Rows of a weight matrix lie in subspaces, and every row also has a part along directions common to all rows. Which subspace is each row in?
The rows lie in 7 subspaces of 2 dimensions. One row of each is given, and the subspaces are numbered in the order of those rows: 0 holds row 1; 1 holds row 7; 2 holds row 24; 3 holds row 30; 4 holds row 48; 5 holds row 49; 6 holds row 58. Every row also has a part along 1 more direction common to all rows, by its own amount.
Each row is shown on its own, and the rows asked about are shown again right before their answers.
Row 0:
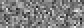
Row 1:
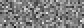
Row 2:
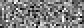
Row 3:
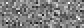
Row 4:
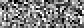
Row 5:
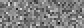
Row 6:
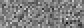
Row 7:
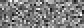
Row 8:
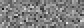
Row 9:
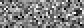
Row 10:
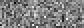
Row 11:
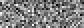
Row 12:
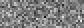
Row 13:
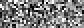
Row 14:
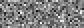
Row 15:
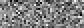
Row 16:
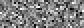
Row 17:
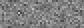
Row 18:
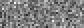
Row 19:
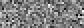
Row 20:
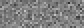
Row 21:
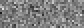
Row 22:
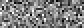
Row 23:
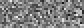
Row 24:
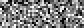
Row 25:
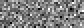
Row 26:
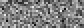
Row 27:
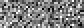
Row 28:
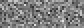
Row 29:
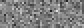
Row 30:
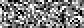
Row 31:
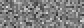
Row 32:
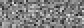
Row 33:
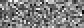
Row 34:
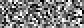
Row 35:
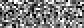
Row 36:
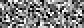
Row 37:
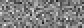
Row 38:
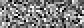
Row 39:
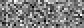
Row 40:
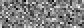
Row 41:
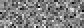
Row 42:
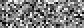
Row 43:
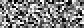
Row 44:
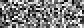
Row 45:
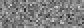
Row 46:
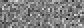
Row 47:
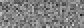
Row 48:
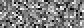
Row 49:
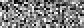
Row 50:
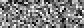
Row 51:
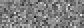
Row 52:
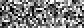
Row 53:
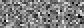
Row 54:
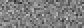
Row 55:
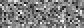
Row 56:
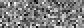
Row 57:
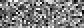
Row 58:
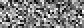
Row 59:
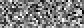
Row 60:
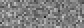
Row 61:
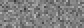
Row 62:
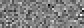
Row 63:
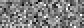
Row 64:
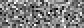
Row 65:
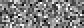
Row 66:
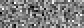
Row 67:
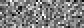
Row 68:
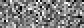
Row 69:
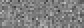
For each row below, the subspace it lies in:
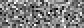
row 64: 3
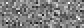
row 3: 3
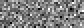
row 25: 4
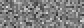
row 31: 0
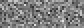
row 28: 3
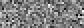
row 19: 3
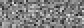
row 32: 2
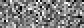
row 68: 1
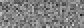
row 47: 5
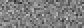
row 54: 0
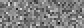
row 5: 6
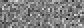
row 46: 4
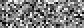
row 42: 4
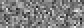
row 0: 5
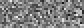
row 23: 5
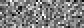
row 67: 1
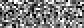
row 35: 0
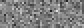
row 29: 0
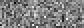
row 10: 6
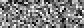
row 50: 2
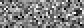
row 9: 5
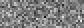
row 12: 6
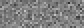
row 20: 3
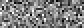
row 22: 0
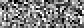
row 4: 5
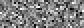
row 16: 4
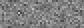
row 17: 3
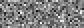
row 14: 3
